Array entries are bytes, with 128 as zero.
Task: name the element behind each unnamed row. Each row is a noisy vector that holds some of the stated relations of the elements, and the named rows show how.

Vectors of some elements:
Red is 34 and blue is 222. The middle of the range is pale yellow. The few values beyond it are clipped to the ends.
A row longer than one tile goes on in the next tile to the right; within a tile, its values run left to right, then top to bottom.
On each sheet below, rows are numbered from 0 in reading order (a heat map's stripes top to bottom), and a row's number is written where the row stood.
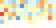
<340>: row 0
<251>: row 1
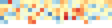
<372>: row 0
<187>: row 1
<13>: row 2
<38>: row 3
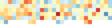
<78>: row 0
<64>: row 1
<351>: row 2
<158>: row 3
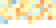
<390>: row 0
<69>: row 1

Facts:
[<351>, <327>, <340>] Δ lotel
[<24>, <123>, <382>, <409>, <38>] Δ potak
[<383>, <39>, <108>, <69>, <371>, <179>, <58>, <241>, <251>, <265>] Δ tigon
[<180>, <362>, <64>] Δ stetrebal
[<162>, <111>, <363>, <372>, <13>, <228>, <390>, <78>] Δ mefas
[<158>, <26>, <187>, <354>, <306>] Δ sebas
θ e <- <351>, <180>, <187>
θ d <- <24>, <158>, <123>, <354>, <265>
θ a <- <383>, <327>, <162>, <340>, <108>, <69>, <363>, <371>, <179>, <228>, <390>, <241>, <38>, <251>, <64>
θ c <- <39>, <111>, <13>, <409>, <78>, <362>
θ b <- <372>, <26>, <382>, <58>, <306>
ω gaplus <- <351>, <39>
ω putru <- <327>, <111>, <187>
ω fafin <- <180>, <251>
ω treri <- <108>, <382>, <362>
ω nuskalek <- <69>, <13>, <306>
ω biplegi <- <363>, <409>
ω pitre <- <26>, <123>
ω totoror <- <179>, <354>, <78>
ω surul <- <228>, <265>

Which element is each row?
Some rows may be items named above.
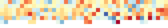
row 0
<78>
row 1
<362>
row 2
<78>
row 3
<354>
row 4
<180>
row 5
<13>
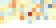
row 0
<251>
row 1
<327>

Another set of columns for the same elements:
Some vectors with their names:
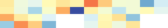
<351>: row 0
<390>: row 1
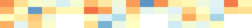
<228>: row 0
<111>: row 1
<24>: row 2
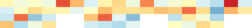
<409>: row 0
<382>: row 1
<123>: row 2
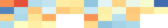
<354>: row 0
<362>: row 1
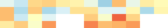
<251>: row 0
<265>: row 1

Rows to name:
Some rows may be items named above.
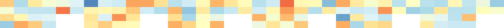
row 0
<340>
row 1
<39>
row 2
<251>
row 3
<108>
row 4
<363>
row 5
<64>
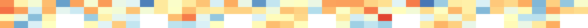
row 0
<111>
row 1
<13>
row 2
<382>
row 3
<69>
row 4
<187>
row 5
<69>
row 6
<78>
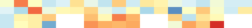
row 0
<306>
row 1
<265>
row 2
<179>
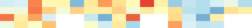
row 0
<108>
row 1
<26>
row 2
<180>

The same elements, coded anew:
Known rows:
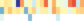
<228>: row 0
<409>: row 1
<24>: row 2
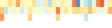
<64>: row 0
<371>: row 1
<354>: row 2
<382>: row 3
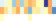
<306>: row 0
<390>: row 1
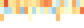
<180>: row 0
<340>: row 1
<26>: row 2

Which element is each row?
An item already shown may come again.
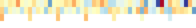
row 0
<64>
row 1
<179>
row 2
<64>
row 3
<362>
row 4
<108>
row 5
<111>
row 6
<13>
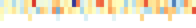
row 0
<265>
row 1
<251>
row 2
<363>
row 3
<123>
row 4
<69>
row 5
<180>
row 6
<187>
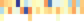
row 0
<78>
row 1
<354>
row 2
<306>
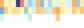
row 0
<363>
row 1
<39>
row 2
<158>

